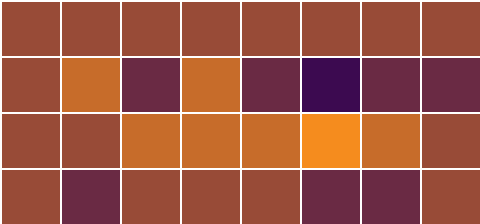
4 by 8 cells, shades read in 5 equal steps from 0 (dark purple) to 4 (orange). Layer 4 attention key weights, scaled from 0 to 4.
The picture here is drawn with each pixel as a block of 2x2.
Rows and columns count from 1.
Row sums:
16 12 22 13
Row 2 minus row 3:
0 1 -2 0 -2 -4 -2 -1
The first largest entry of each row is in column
1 2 6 1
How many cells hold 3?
6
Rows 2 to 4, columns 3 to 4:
1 3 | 3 3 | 2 2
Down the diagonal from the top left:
2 3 3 2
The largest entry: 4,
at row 3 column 6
